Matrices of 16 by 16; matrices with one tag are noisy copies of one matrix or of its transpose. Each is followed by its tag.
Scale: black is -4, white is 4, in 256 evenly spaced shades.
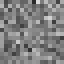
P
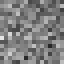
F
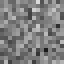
F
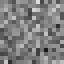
F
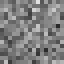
F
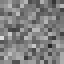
F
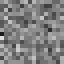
P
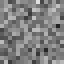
F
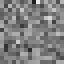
P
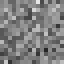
F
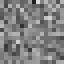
P
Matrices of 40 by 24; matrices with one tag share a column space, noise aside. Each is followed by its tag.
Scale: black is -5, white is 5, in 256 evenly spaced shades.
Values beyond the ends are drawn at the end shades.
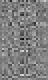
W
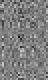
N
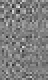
N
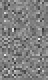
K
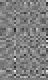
K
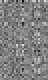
W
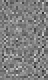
K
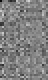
W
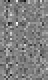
W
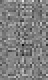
W
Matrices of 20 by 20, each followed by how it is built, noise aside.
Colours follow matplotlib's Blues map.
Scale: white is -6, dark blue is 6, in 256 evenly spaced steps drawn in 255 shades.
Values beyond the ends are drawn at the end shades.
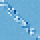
banded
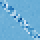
banded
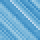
Toeplitz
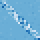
banded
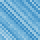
Toeplitz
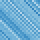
Toeplitz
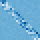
banded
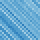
Toeplitz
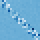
banded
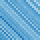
Toeplitz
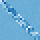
banded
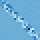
banded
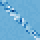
banded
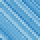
Toeplitz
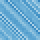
Toeplitz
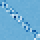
banded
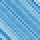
Toeplitz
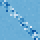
banded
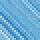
Toeplitz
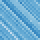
Toeplitz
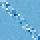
banded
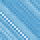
Toeplitz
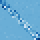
banded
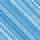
Toeplitz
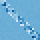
banded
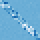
banded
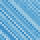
Toeplitz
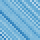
Toeplitz
